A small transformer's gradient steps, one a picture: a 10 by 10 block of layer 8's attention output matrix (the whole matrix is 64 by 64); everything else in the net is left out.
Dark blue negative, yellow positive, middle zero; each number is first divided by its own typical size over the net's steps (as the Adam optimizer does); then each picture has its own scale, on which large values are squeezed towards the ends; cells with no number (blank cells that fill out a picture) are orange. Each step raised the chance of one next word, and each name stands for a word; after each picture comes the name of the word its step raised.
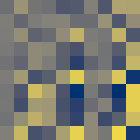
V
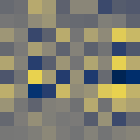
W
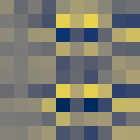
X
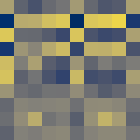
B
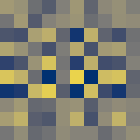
W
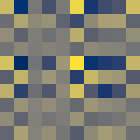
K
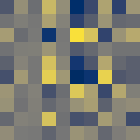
W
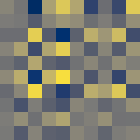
W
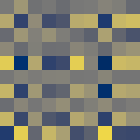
V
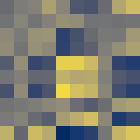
V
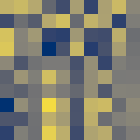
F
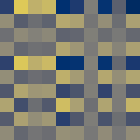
K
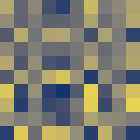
V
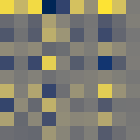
X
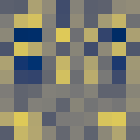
B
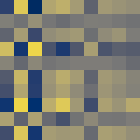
F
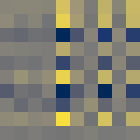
W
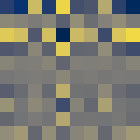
X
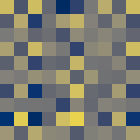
V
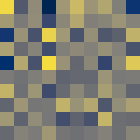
X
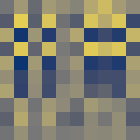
B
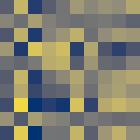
F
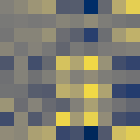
V
